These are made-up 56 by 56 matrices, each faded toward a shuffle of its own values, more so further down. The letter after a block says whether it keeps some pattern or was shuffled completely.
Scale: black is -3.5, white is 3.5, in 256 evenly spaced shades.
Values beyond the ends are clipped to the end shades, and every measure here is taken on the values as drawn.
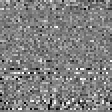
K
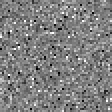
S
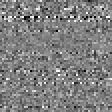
K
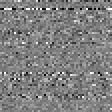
K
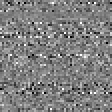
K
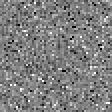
S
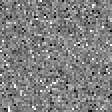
S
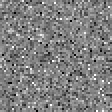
S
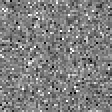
S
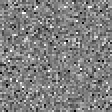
S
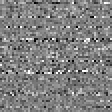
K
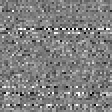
K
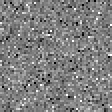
S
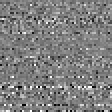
K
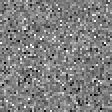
S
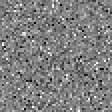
S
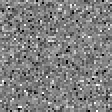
S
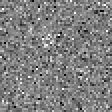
S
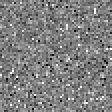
S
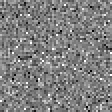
S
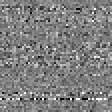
K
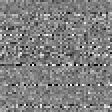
K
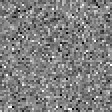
S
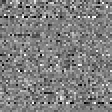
K
